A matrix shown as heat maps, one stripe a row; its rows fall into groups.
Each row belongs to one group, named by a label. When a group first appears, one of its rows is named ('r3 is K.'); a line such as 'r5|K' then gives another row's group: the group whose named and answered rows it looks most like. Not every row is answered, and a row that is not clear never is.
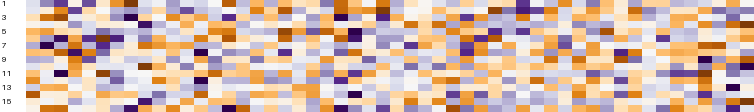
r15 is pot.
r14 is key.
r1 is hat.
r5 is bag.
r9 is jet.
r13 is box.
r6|jet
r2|box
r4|pot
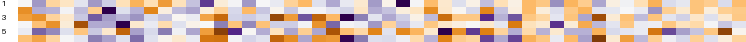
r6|bag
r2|jet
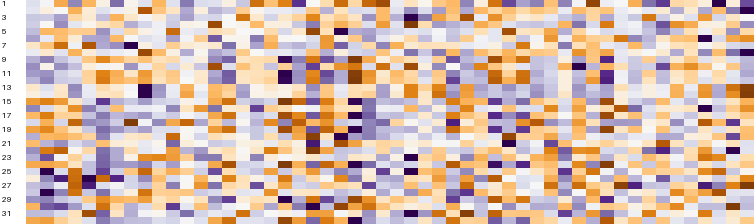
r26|jet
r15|bag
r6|jet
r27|jet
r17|bag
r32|bag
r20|box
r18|box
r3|hat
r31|hat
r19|bag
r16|jet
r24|bag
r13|pot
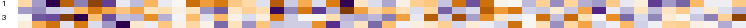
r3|jet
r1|jet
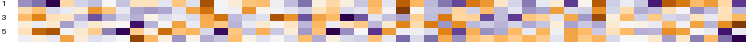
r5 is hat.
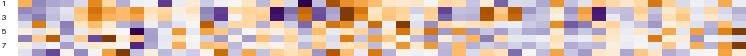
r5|pot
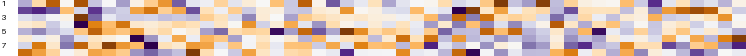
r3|hat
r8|key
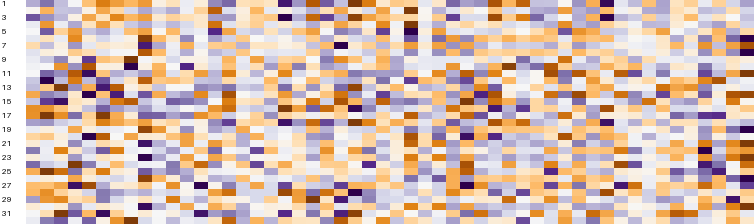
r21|pot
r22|jet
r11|jet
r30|pot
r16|bag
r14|jet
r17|key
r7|pot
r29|box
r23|pot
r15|hat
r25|key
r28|bag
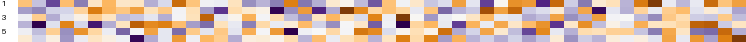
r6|pot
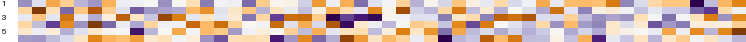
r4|jet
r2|key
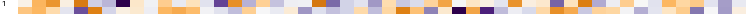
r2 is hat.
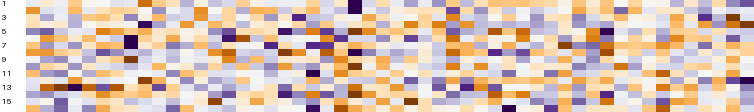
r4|pot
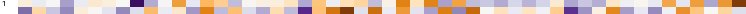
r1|pot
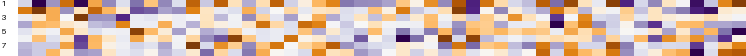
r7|jet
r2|key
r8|jet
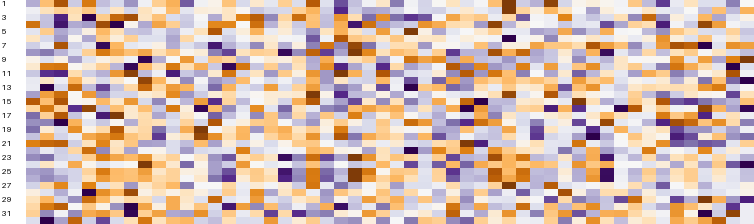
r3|hat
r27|box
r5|key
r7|jet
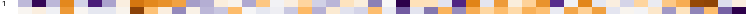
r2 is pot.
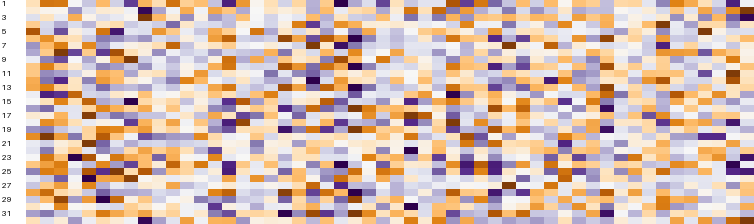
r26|hat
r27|box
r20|key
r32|pot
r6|bag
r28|bag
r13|bag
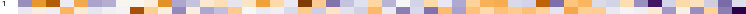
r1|box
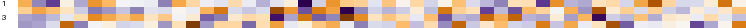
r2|bag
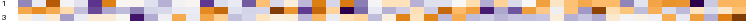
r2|bag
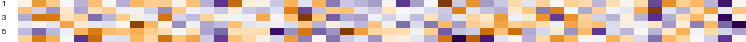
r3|box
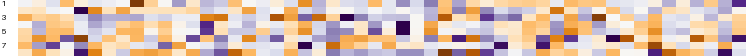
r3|bag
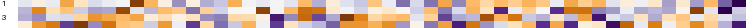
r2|box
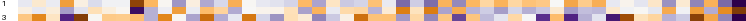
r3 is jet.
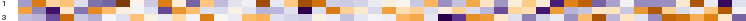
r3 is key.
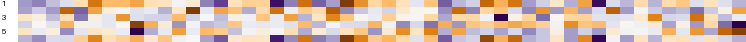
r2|jet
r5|pot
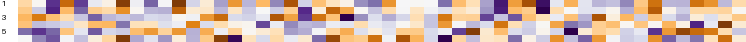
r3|bag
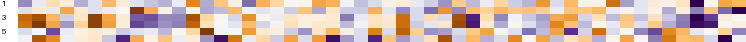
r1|jet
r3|key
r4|key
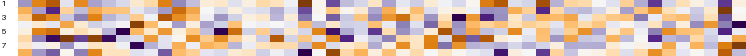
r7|pot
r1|box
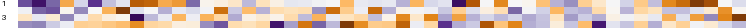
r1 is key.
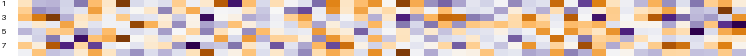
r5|jet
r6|hat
